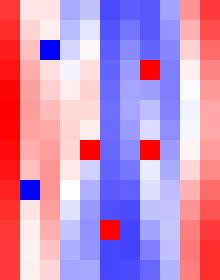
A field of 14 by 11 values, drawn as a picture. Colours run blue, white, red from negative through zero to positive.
Streaks run downward. The ninth with the highest average is the middle left. Six lone cells stand out: four far higher and two far lower than their neighbours.
